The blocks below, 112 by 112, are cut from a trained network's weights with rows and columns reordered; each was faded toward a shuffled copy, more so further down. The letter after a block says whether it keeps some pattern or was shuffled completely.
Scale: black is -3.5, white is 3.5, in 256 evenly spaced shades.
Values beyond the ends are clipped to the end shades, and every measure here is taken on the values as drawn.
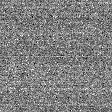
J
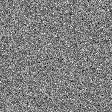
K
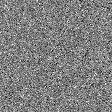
K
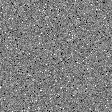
K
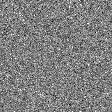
K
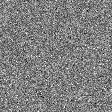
K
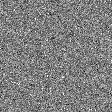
K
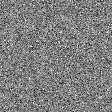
K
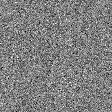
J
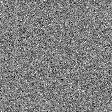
K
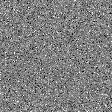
J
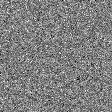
K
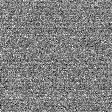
J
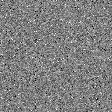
J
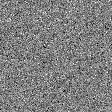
K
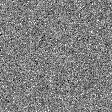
K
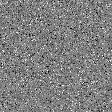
K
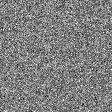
K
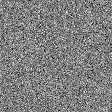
K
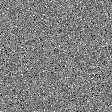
K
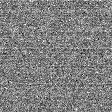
J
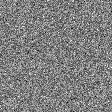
K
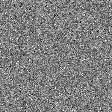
K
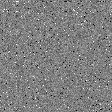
J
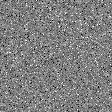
K
